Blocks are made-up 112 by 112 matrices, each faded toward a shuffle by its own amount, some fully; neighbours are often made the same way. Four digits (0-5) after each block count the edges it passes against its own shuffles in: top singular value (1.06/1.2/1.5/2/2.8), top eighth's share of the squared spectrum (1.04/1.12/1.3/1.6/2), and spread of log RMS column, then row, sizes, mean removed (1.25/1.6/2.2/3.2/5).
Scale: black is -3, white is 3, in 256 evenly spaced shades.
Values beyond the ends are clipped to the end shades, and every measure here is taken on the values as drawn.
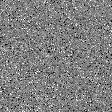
0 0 0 1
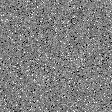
0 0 0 0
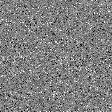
0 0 0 2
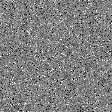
0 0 0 1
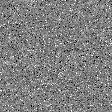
0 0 0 1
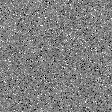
0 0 0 0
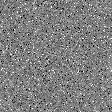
0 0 0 0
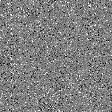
3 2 1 0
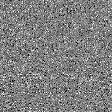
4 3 1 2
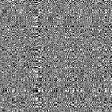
5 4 3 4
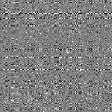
5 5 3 4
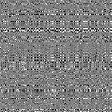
5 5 3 4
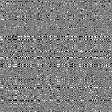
5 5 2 4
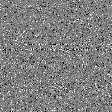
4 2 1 2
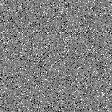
3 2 0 0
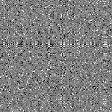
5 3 2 2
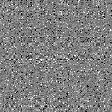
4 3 2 2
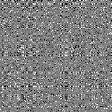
5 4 3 3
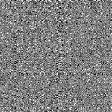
4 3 2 2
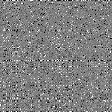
4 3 2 3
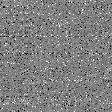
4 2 1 1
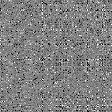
4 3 2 2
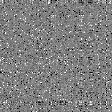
4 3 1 2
